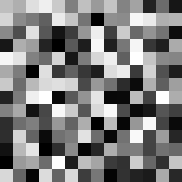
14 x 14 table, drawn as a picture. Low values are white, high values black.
The values spread evenly over their range. The grain is fine, like static. Overall the values sit about 50% of the way up the scale. Neither half mirrors the other.
